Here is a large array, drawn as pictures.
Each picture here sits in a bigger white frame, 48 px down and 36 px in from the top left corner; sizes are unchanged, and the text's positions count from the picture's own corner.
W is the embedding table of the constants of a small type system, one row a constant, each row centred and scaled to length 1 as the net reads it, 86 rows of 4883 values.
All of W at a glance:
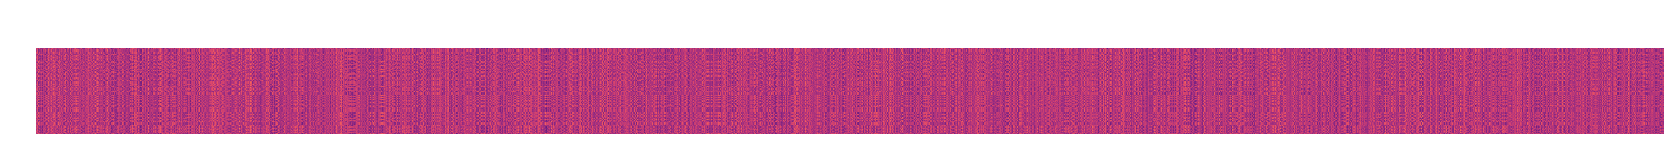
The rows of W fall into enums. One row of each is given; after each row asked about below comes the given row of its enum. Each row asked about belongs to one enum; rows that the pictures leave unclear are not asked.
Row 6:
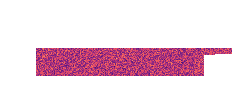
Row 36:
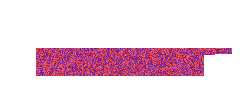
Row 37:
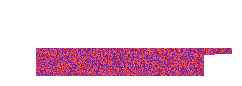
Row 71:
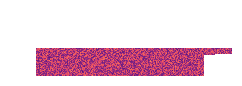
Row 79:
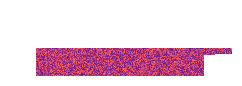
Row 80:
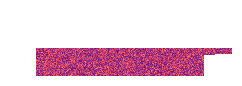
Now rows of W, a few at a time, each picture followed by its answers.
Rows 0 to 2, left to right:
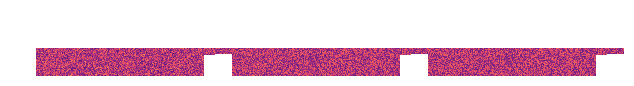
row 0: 80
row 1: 37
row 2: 37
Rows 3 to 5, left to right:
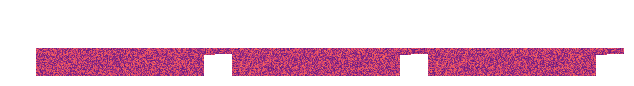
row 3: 37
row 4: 36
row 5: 36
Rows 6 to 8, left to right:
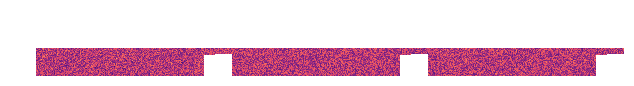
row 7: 37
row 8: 79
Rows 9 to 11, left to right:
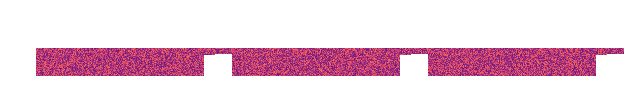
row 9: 36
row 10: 79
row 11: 37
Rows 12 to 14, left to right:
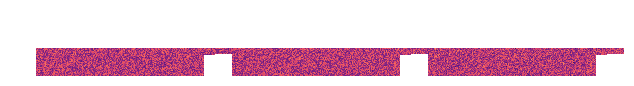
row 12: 36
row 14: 6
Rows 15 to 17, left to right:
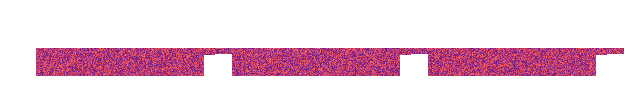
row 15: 36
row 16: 79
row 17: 71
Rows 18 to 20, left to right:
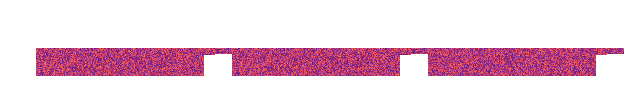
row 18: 36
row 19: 36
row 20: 37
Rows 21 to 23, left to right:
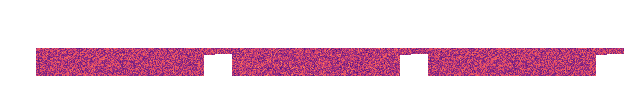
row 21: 71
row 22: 80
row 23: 71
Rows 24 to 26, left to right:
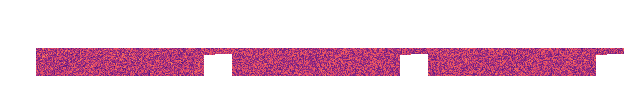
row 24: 6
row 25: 37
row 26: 79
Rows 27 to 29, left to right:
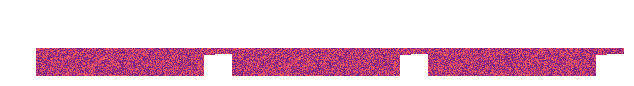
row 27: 71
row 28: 71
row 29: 37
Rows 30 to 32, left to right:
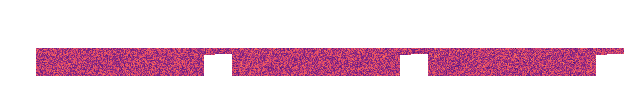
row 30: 37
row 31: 36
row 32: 6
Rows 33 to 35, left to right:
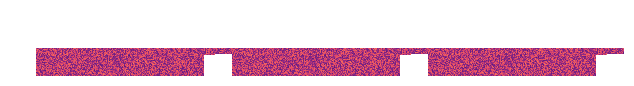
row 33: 37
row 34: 37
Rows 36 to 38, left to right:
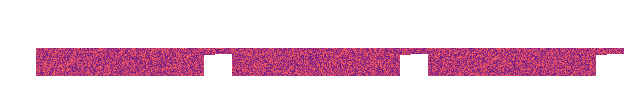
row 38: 71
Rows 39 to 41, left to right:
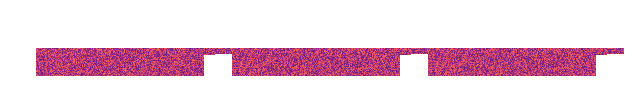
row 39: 79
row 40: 36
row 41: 36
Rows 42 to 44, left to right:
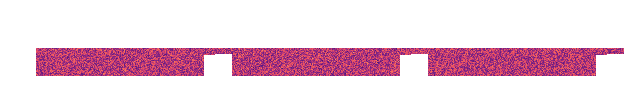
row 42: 79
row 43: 6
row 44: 36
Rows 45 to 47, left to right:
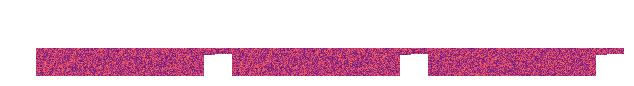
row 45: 36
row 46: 36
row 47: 71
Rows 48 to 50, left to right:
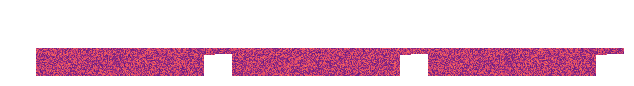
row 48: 37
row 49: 71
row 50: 37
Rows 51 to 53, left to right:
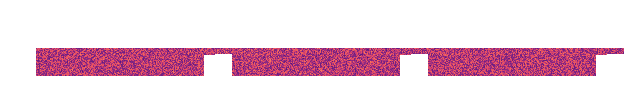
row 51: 71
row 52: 79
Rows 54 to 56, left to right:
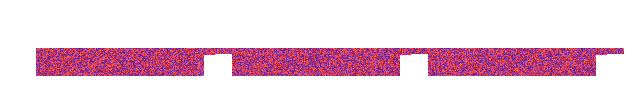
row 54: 71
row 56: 79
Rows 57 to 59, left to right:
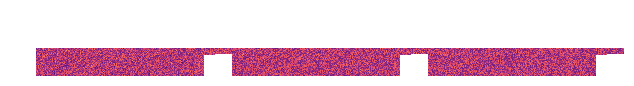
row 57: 6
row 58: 71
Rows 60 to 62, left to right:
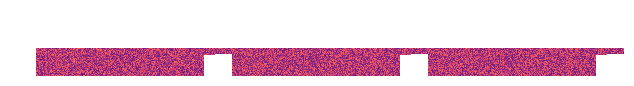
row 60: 79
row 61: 37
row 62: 37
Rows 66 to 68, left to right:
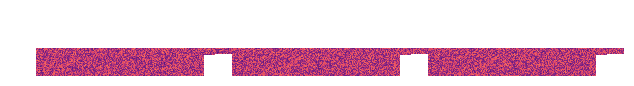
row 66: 36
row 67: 71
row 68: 71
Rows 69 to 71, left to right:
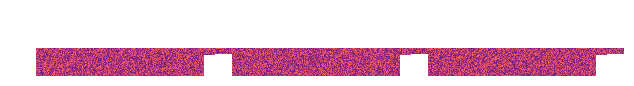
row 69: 36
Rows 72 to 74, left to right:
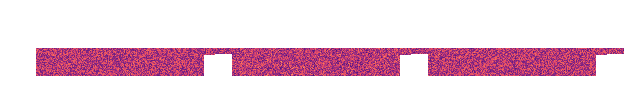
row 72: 37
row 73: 80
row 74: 71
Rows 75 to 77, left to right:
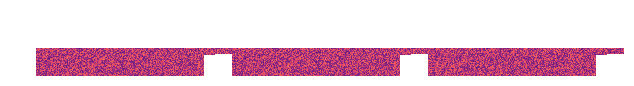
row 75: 71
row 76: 71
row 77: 36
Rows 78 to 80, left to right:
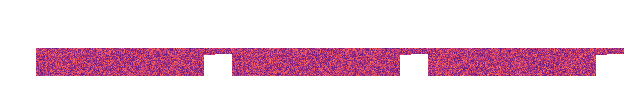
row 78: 79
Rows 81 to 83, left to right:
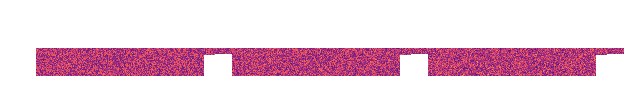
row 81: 37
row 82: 79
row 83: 80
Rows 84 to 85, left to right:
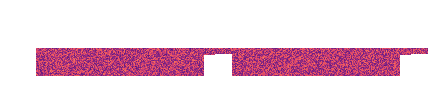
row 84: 79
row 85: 71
